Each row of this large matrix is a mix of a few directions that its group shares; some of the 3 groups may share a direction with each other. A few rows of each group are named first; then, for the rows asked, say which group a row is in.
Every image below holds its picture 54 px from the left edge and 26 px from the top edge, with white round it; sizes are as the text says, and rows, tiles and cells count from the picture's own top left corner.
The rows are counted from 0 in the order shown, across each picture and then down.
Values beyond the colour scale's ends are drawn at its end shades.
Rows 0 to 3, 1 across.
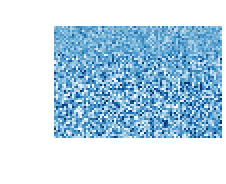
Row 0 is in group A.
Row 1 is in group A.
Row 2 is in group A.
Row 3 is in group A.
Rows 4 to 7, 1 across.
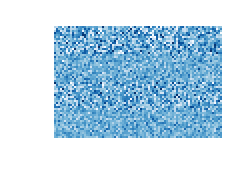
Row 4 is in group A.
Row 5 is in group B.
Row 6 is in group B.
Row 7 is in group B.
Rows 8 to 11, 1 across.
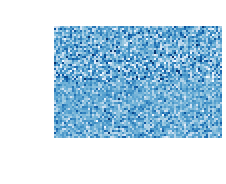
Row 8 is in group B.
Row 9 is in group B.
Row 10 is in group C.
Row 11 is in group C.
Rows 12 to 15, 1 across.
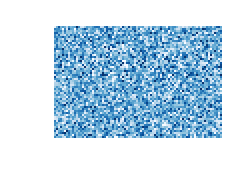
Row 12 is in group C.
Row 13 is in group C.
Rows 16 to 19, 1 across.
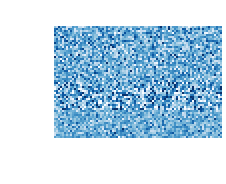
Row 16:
C
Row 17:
B
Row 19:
C
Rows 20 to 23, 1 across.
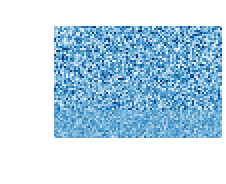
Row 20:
B
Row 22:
A
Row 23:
A
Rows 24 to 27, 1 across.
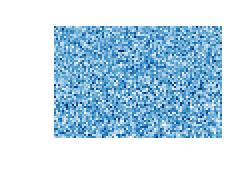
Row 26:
B
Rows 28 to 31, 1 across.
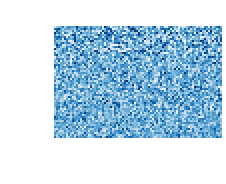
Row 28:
C
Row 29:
B
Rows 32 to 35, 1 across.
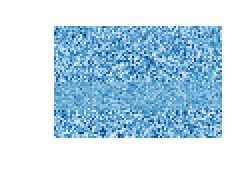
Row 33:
B
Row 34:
C
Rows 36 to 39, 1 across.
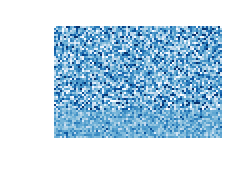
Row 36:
C
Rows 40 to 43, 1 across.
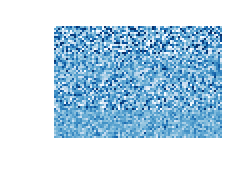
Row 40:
C
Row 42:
A
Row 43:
A
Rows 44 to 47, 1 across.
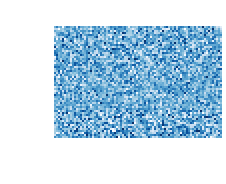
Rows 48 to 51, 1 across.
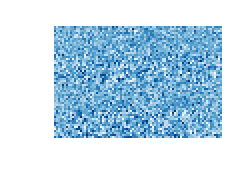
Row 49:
A
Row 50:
C
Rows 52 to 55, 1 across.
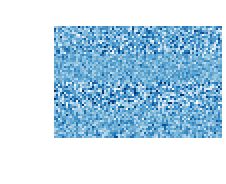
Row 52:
A
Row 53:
C
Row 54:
C
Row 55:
A
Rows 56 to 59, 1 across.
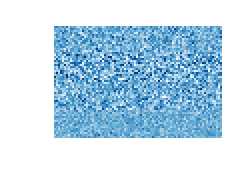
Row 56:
A
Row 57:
C
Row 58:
A
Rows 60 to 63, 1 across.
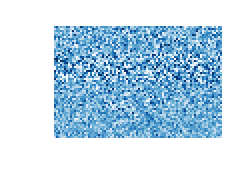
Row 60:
B
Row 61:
A
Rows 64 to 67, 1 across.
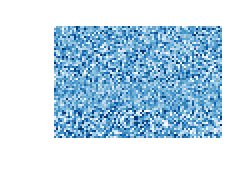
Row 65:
C
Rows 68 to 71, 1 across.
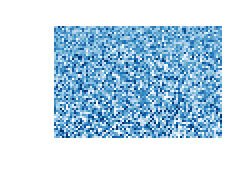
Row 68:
C
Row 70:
A
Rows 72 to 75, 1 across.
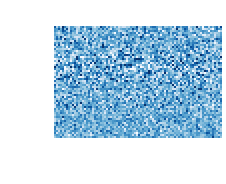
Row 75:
B
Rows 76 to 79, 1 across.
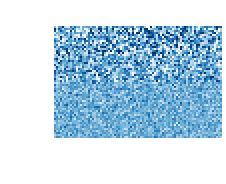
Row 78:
B
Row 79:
B
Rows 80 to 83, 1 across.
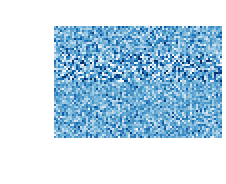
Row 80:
A
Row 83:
C
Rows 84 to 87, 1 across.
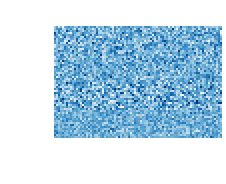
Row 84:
A
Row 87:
C
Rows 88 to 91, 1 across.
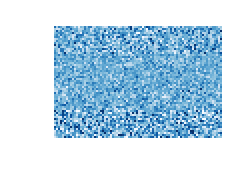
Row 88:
A
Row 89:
B
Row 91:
C
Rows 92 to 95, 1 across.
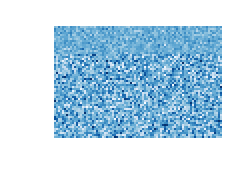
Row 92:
B
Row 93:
A
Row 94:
A
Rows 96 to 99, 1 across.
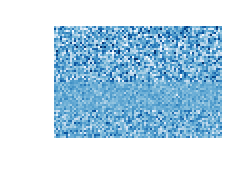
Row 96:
B
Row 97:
B
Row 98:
B
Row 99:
B
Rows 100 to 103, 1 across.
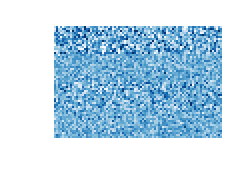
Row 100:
A
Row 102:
A
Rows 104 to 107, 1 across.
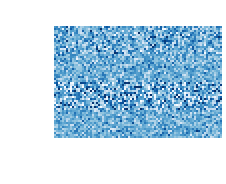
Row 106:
B
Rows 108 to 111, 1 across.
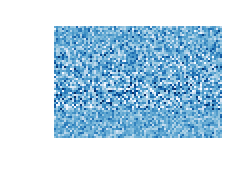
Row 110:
B
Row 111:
A
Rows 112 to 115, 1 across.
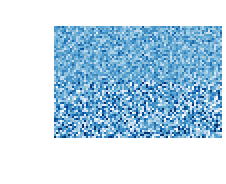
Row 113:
A
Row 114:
A
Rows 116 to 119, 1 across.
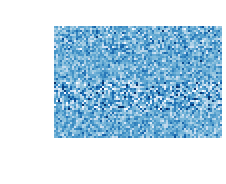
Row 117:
A
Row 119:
A
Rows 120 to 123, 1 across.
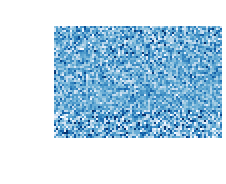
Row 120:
B
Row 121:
A
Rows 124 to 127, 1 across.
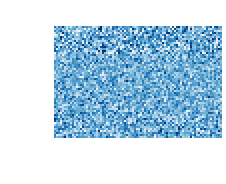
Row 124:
B
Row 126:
A
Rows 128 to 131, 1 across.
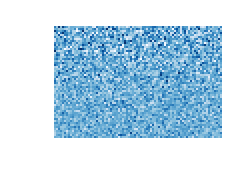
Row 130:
C
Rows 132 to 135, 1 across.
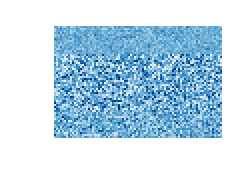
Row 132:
B
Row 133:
A
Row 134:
C
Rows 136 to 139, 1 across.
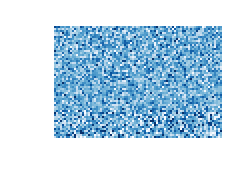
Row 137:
C
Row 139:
B
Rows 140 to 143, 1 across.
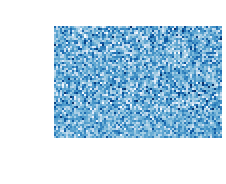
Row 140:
A
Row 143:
A
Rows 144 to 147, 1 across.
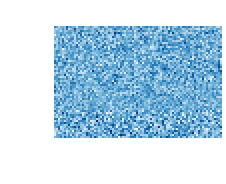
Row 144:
C
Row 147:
C
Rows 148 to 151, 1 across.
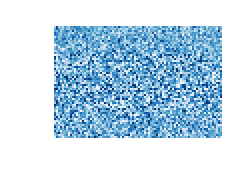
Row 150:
C
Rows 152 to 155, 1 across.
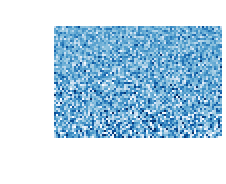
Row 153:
A
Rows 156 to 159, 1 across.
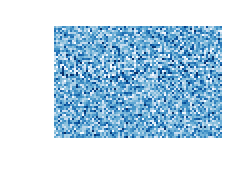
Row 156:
A
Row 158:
B
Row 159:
B
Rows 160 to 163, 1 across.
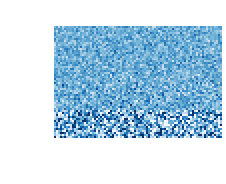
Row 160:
A
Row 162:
C
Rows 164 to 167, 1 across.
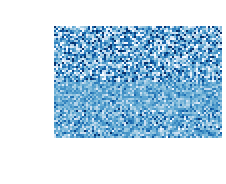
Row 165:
B
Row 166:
C
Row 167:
B
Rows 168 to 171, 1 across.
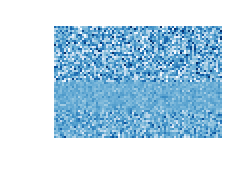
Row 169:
B
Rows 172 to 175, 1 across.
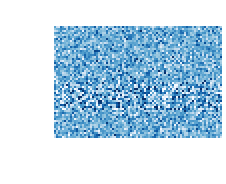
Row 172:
B
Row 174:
A
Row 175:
B
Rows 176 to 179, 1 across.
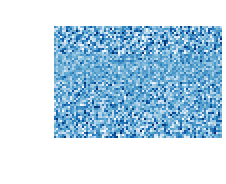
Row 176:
A
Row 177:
A
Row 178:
B
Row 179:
A
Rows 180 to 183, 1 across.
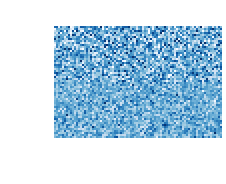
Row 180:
B
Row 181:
C
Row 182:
B
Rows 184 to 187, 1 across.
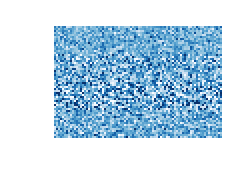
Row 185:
B
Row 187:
C
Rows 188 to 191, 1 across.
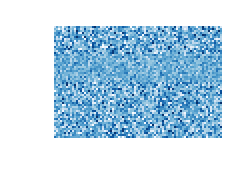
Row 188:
C
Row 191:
C
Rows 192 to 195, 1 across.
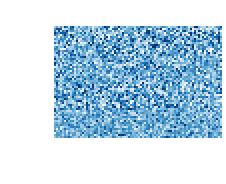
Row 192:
A
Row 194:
A
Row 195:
C
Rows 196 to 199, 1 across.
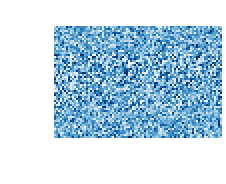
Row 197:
B
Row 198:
B
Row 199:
A
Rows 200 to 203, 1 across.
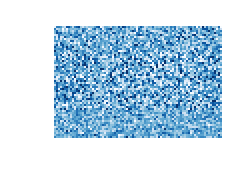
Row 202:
A
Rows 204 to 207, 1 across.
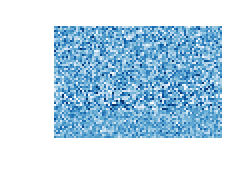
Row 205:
C
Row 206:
C
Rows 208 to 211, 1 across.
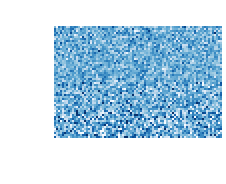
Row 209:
A
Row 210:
C
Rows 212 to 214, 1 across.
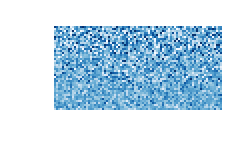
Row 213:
C
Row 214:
A
